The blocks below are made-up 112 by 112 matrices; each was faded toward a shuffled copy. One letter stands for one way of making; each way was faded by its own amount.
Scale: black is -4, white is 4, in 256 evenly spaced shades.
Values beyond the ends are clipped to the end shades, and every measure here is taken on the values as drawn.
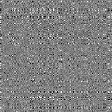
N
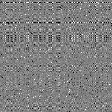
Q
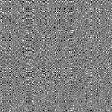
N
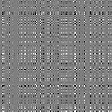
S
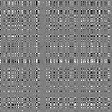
S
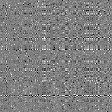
Q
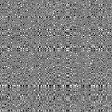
Q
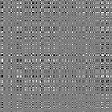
S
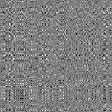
N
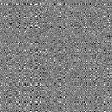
N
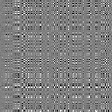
S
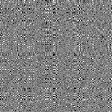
N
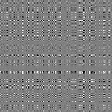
S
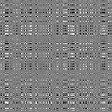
S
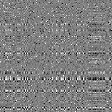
Q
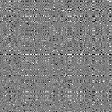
Q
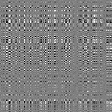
S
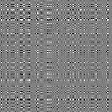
S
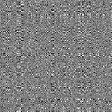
N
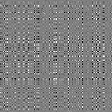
S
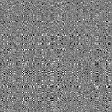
N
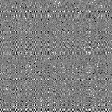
Q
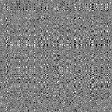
N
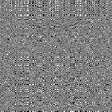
N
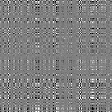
S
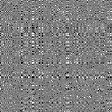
Q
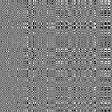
S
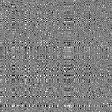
Q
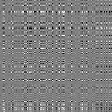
S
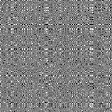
Q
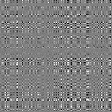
S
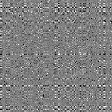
Q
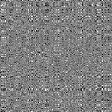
N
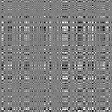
S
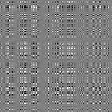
S
